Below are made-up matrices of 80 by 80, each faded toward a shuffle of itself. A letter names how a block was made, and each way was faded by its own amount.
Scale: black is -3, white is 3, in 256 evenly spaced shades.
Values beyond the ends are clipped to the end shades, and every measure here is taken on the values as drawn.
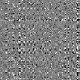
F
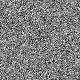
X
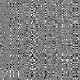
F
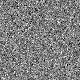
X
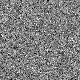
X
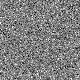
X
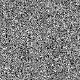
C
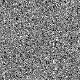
C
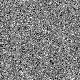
X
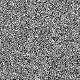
C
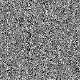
C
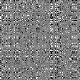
F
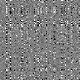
F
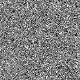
C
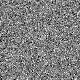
X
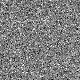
X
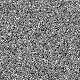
X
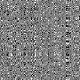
F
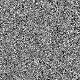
C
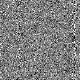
C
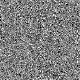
C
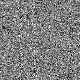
C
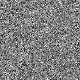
C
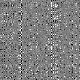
F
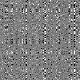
F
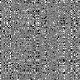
F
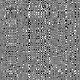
F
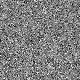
X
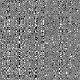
F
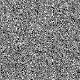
C
